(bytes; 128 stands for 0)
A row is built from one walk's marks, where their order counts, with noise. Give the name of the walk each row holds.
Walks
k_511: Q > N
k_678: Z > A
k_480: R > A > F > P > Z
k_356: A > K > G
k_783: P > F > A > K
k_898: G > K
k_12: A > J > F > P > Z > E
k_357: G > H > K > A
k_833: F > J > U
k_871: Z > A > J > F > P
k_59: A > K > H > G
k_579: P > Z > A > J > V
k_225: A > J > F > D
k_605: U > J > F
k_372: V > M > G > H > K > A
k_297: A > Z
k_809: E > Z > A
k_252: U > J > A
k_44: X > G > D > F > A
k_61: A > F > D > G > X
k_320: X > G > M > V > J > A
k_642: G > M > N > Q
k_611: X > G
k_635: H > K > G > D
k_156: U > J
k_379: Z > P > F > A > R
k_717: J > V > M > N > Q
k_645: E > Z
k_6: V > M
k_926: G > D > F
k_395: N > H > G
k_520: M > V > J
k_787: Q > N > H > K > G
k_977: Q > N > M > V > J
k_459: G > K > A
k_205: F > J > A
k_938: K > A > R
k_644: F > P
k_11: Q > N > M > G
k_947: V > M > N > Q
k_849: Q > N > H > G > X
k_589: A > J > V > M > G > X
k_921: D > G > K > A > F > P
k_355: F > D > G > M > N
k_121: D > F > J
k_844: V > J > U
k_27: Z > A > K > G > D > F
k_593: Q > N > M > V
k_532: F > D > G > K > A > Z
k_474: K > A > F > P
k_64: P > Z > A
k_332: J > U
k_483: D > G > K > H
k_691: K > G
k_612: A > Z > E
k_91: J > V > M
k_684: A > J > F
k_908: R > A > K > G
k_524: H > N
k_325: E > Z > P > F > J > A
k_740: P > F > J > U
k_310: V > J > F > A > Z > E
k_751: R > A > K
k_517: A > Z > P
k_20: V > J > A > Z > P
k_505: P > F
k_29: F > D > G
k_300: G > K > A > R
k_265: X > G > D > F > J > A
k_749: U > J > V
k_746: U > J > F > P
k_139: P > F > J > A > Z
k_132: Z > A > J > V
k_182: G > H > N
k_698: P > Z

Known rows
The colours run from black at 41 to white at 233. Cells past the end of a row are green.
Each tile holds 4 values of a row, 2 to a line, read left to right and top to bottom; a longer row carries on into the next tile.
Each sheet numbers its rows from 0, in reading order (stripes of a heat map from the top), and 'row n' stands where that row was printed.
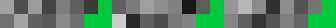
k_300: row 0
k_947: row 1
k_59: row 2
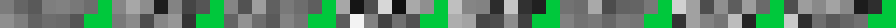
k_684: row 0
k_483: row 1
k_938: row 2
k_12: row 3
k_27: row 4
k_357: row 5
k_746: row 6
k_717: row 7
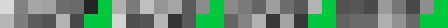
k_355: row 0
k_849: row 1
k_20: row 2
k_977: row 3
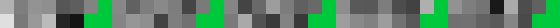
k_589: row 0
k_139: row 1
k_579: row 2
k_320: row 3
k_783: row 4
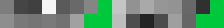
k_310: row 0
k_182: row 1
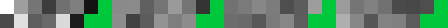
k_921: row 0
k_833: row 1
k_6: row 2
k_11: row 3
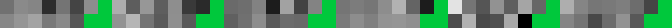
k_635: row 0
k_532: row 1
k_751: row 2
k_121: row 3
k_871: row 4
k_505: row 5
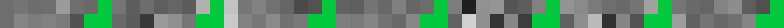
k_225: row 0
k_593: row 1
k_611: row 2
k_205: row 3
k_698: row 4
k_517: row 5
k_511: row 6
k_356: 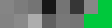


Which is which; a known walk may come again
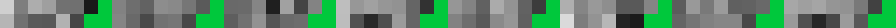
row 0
k_355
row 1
k_132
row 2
k_751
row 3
k_182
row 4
k_605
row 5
k_589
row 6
k_91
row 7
k_524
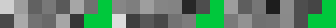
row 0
k_644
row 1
k_642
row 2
k_898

